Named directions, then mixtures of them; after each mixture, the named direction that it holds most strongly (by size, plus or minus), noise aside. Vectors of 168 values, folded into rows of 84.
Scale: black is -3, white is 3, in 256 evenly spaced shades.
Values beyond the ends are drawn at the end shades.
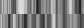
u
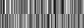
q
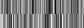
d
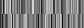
d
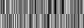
q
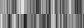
u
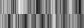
u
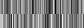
d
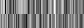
q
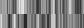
u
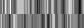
u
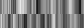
u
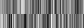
d
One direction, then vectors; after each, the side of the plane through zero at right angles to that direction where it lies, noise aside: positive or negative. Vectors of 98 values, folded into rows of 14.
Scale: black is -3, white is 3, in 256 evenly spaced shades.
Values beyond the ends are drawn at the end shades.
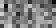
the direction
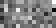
negative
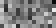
positive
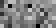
negative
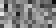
positive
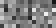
positive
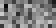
positive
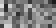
positive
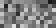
positive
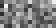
negative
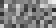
negative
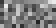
negative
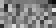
positive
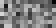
positive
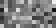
negative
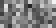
negative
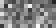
positive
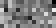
positive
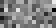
negative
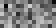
positive
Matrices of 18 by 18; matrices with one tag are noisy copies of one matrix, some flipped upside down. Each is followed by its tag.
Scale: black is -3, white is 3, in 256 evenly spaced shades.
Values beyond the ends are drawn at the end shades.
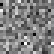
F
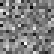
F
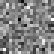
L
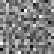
F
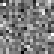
L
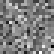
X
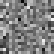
L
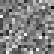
X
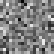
L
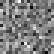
F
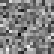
L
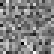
F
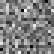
F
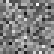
X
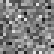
X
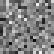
X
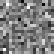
L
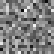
F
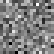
X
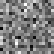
F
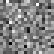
X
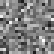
L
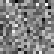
X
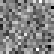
X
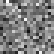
X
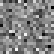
X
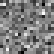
L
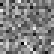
F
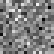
X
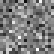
X
